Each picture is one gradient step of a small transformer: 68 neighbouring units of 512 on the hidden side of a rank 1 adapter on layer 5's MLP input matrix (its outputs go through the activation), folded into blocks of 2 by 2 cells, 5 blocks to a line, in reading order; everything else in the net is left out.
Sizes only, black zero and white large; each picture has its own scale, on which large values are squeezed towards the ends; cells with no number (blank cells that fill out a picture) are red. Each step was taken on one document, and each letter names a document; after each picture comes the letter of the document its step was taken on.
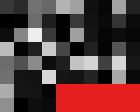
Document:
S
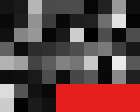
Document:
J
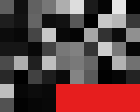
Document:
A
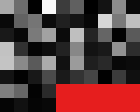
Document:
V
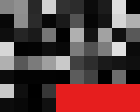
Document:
V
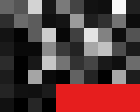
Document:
A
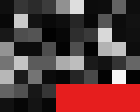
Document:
S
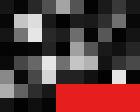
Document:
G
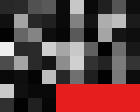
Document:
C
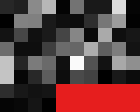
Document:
J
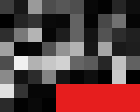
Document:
S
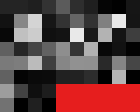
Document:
J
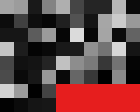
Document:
V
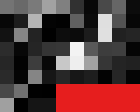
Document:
J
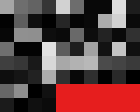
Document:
G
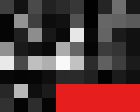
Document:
V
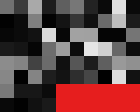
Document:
A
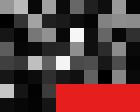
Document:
V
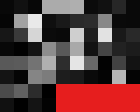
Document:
G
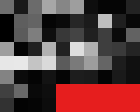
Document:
J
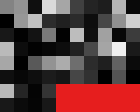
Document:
V
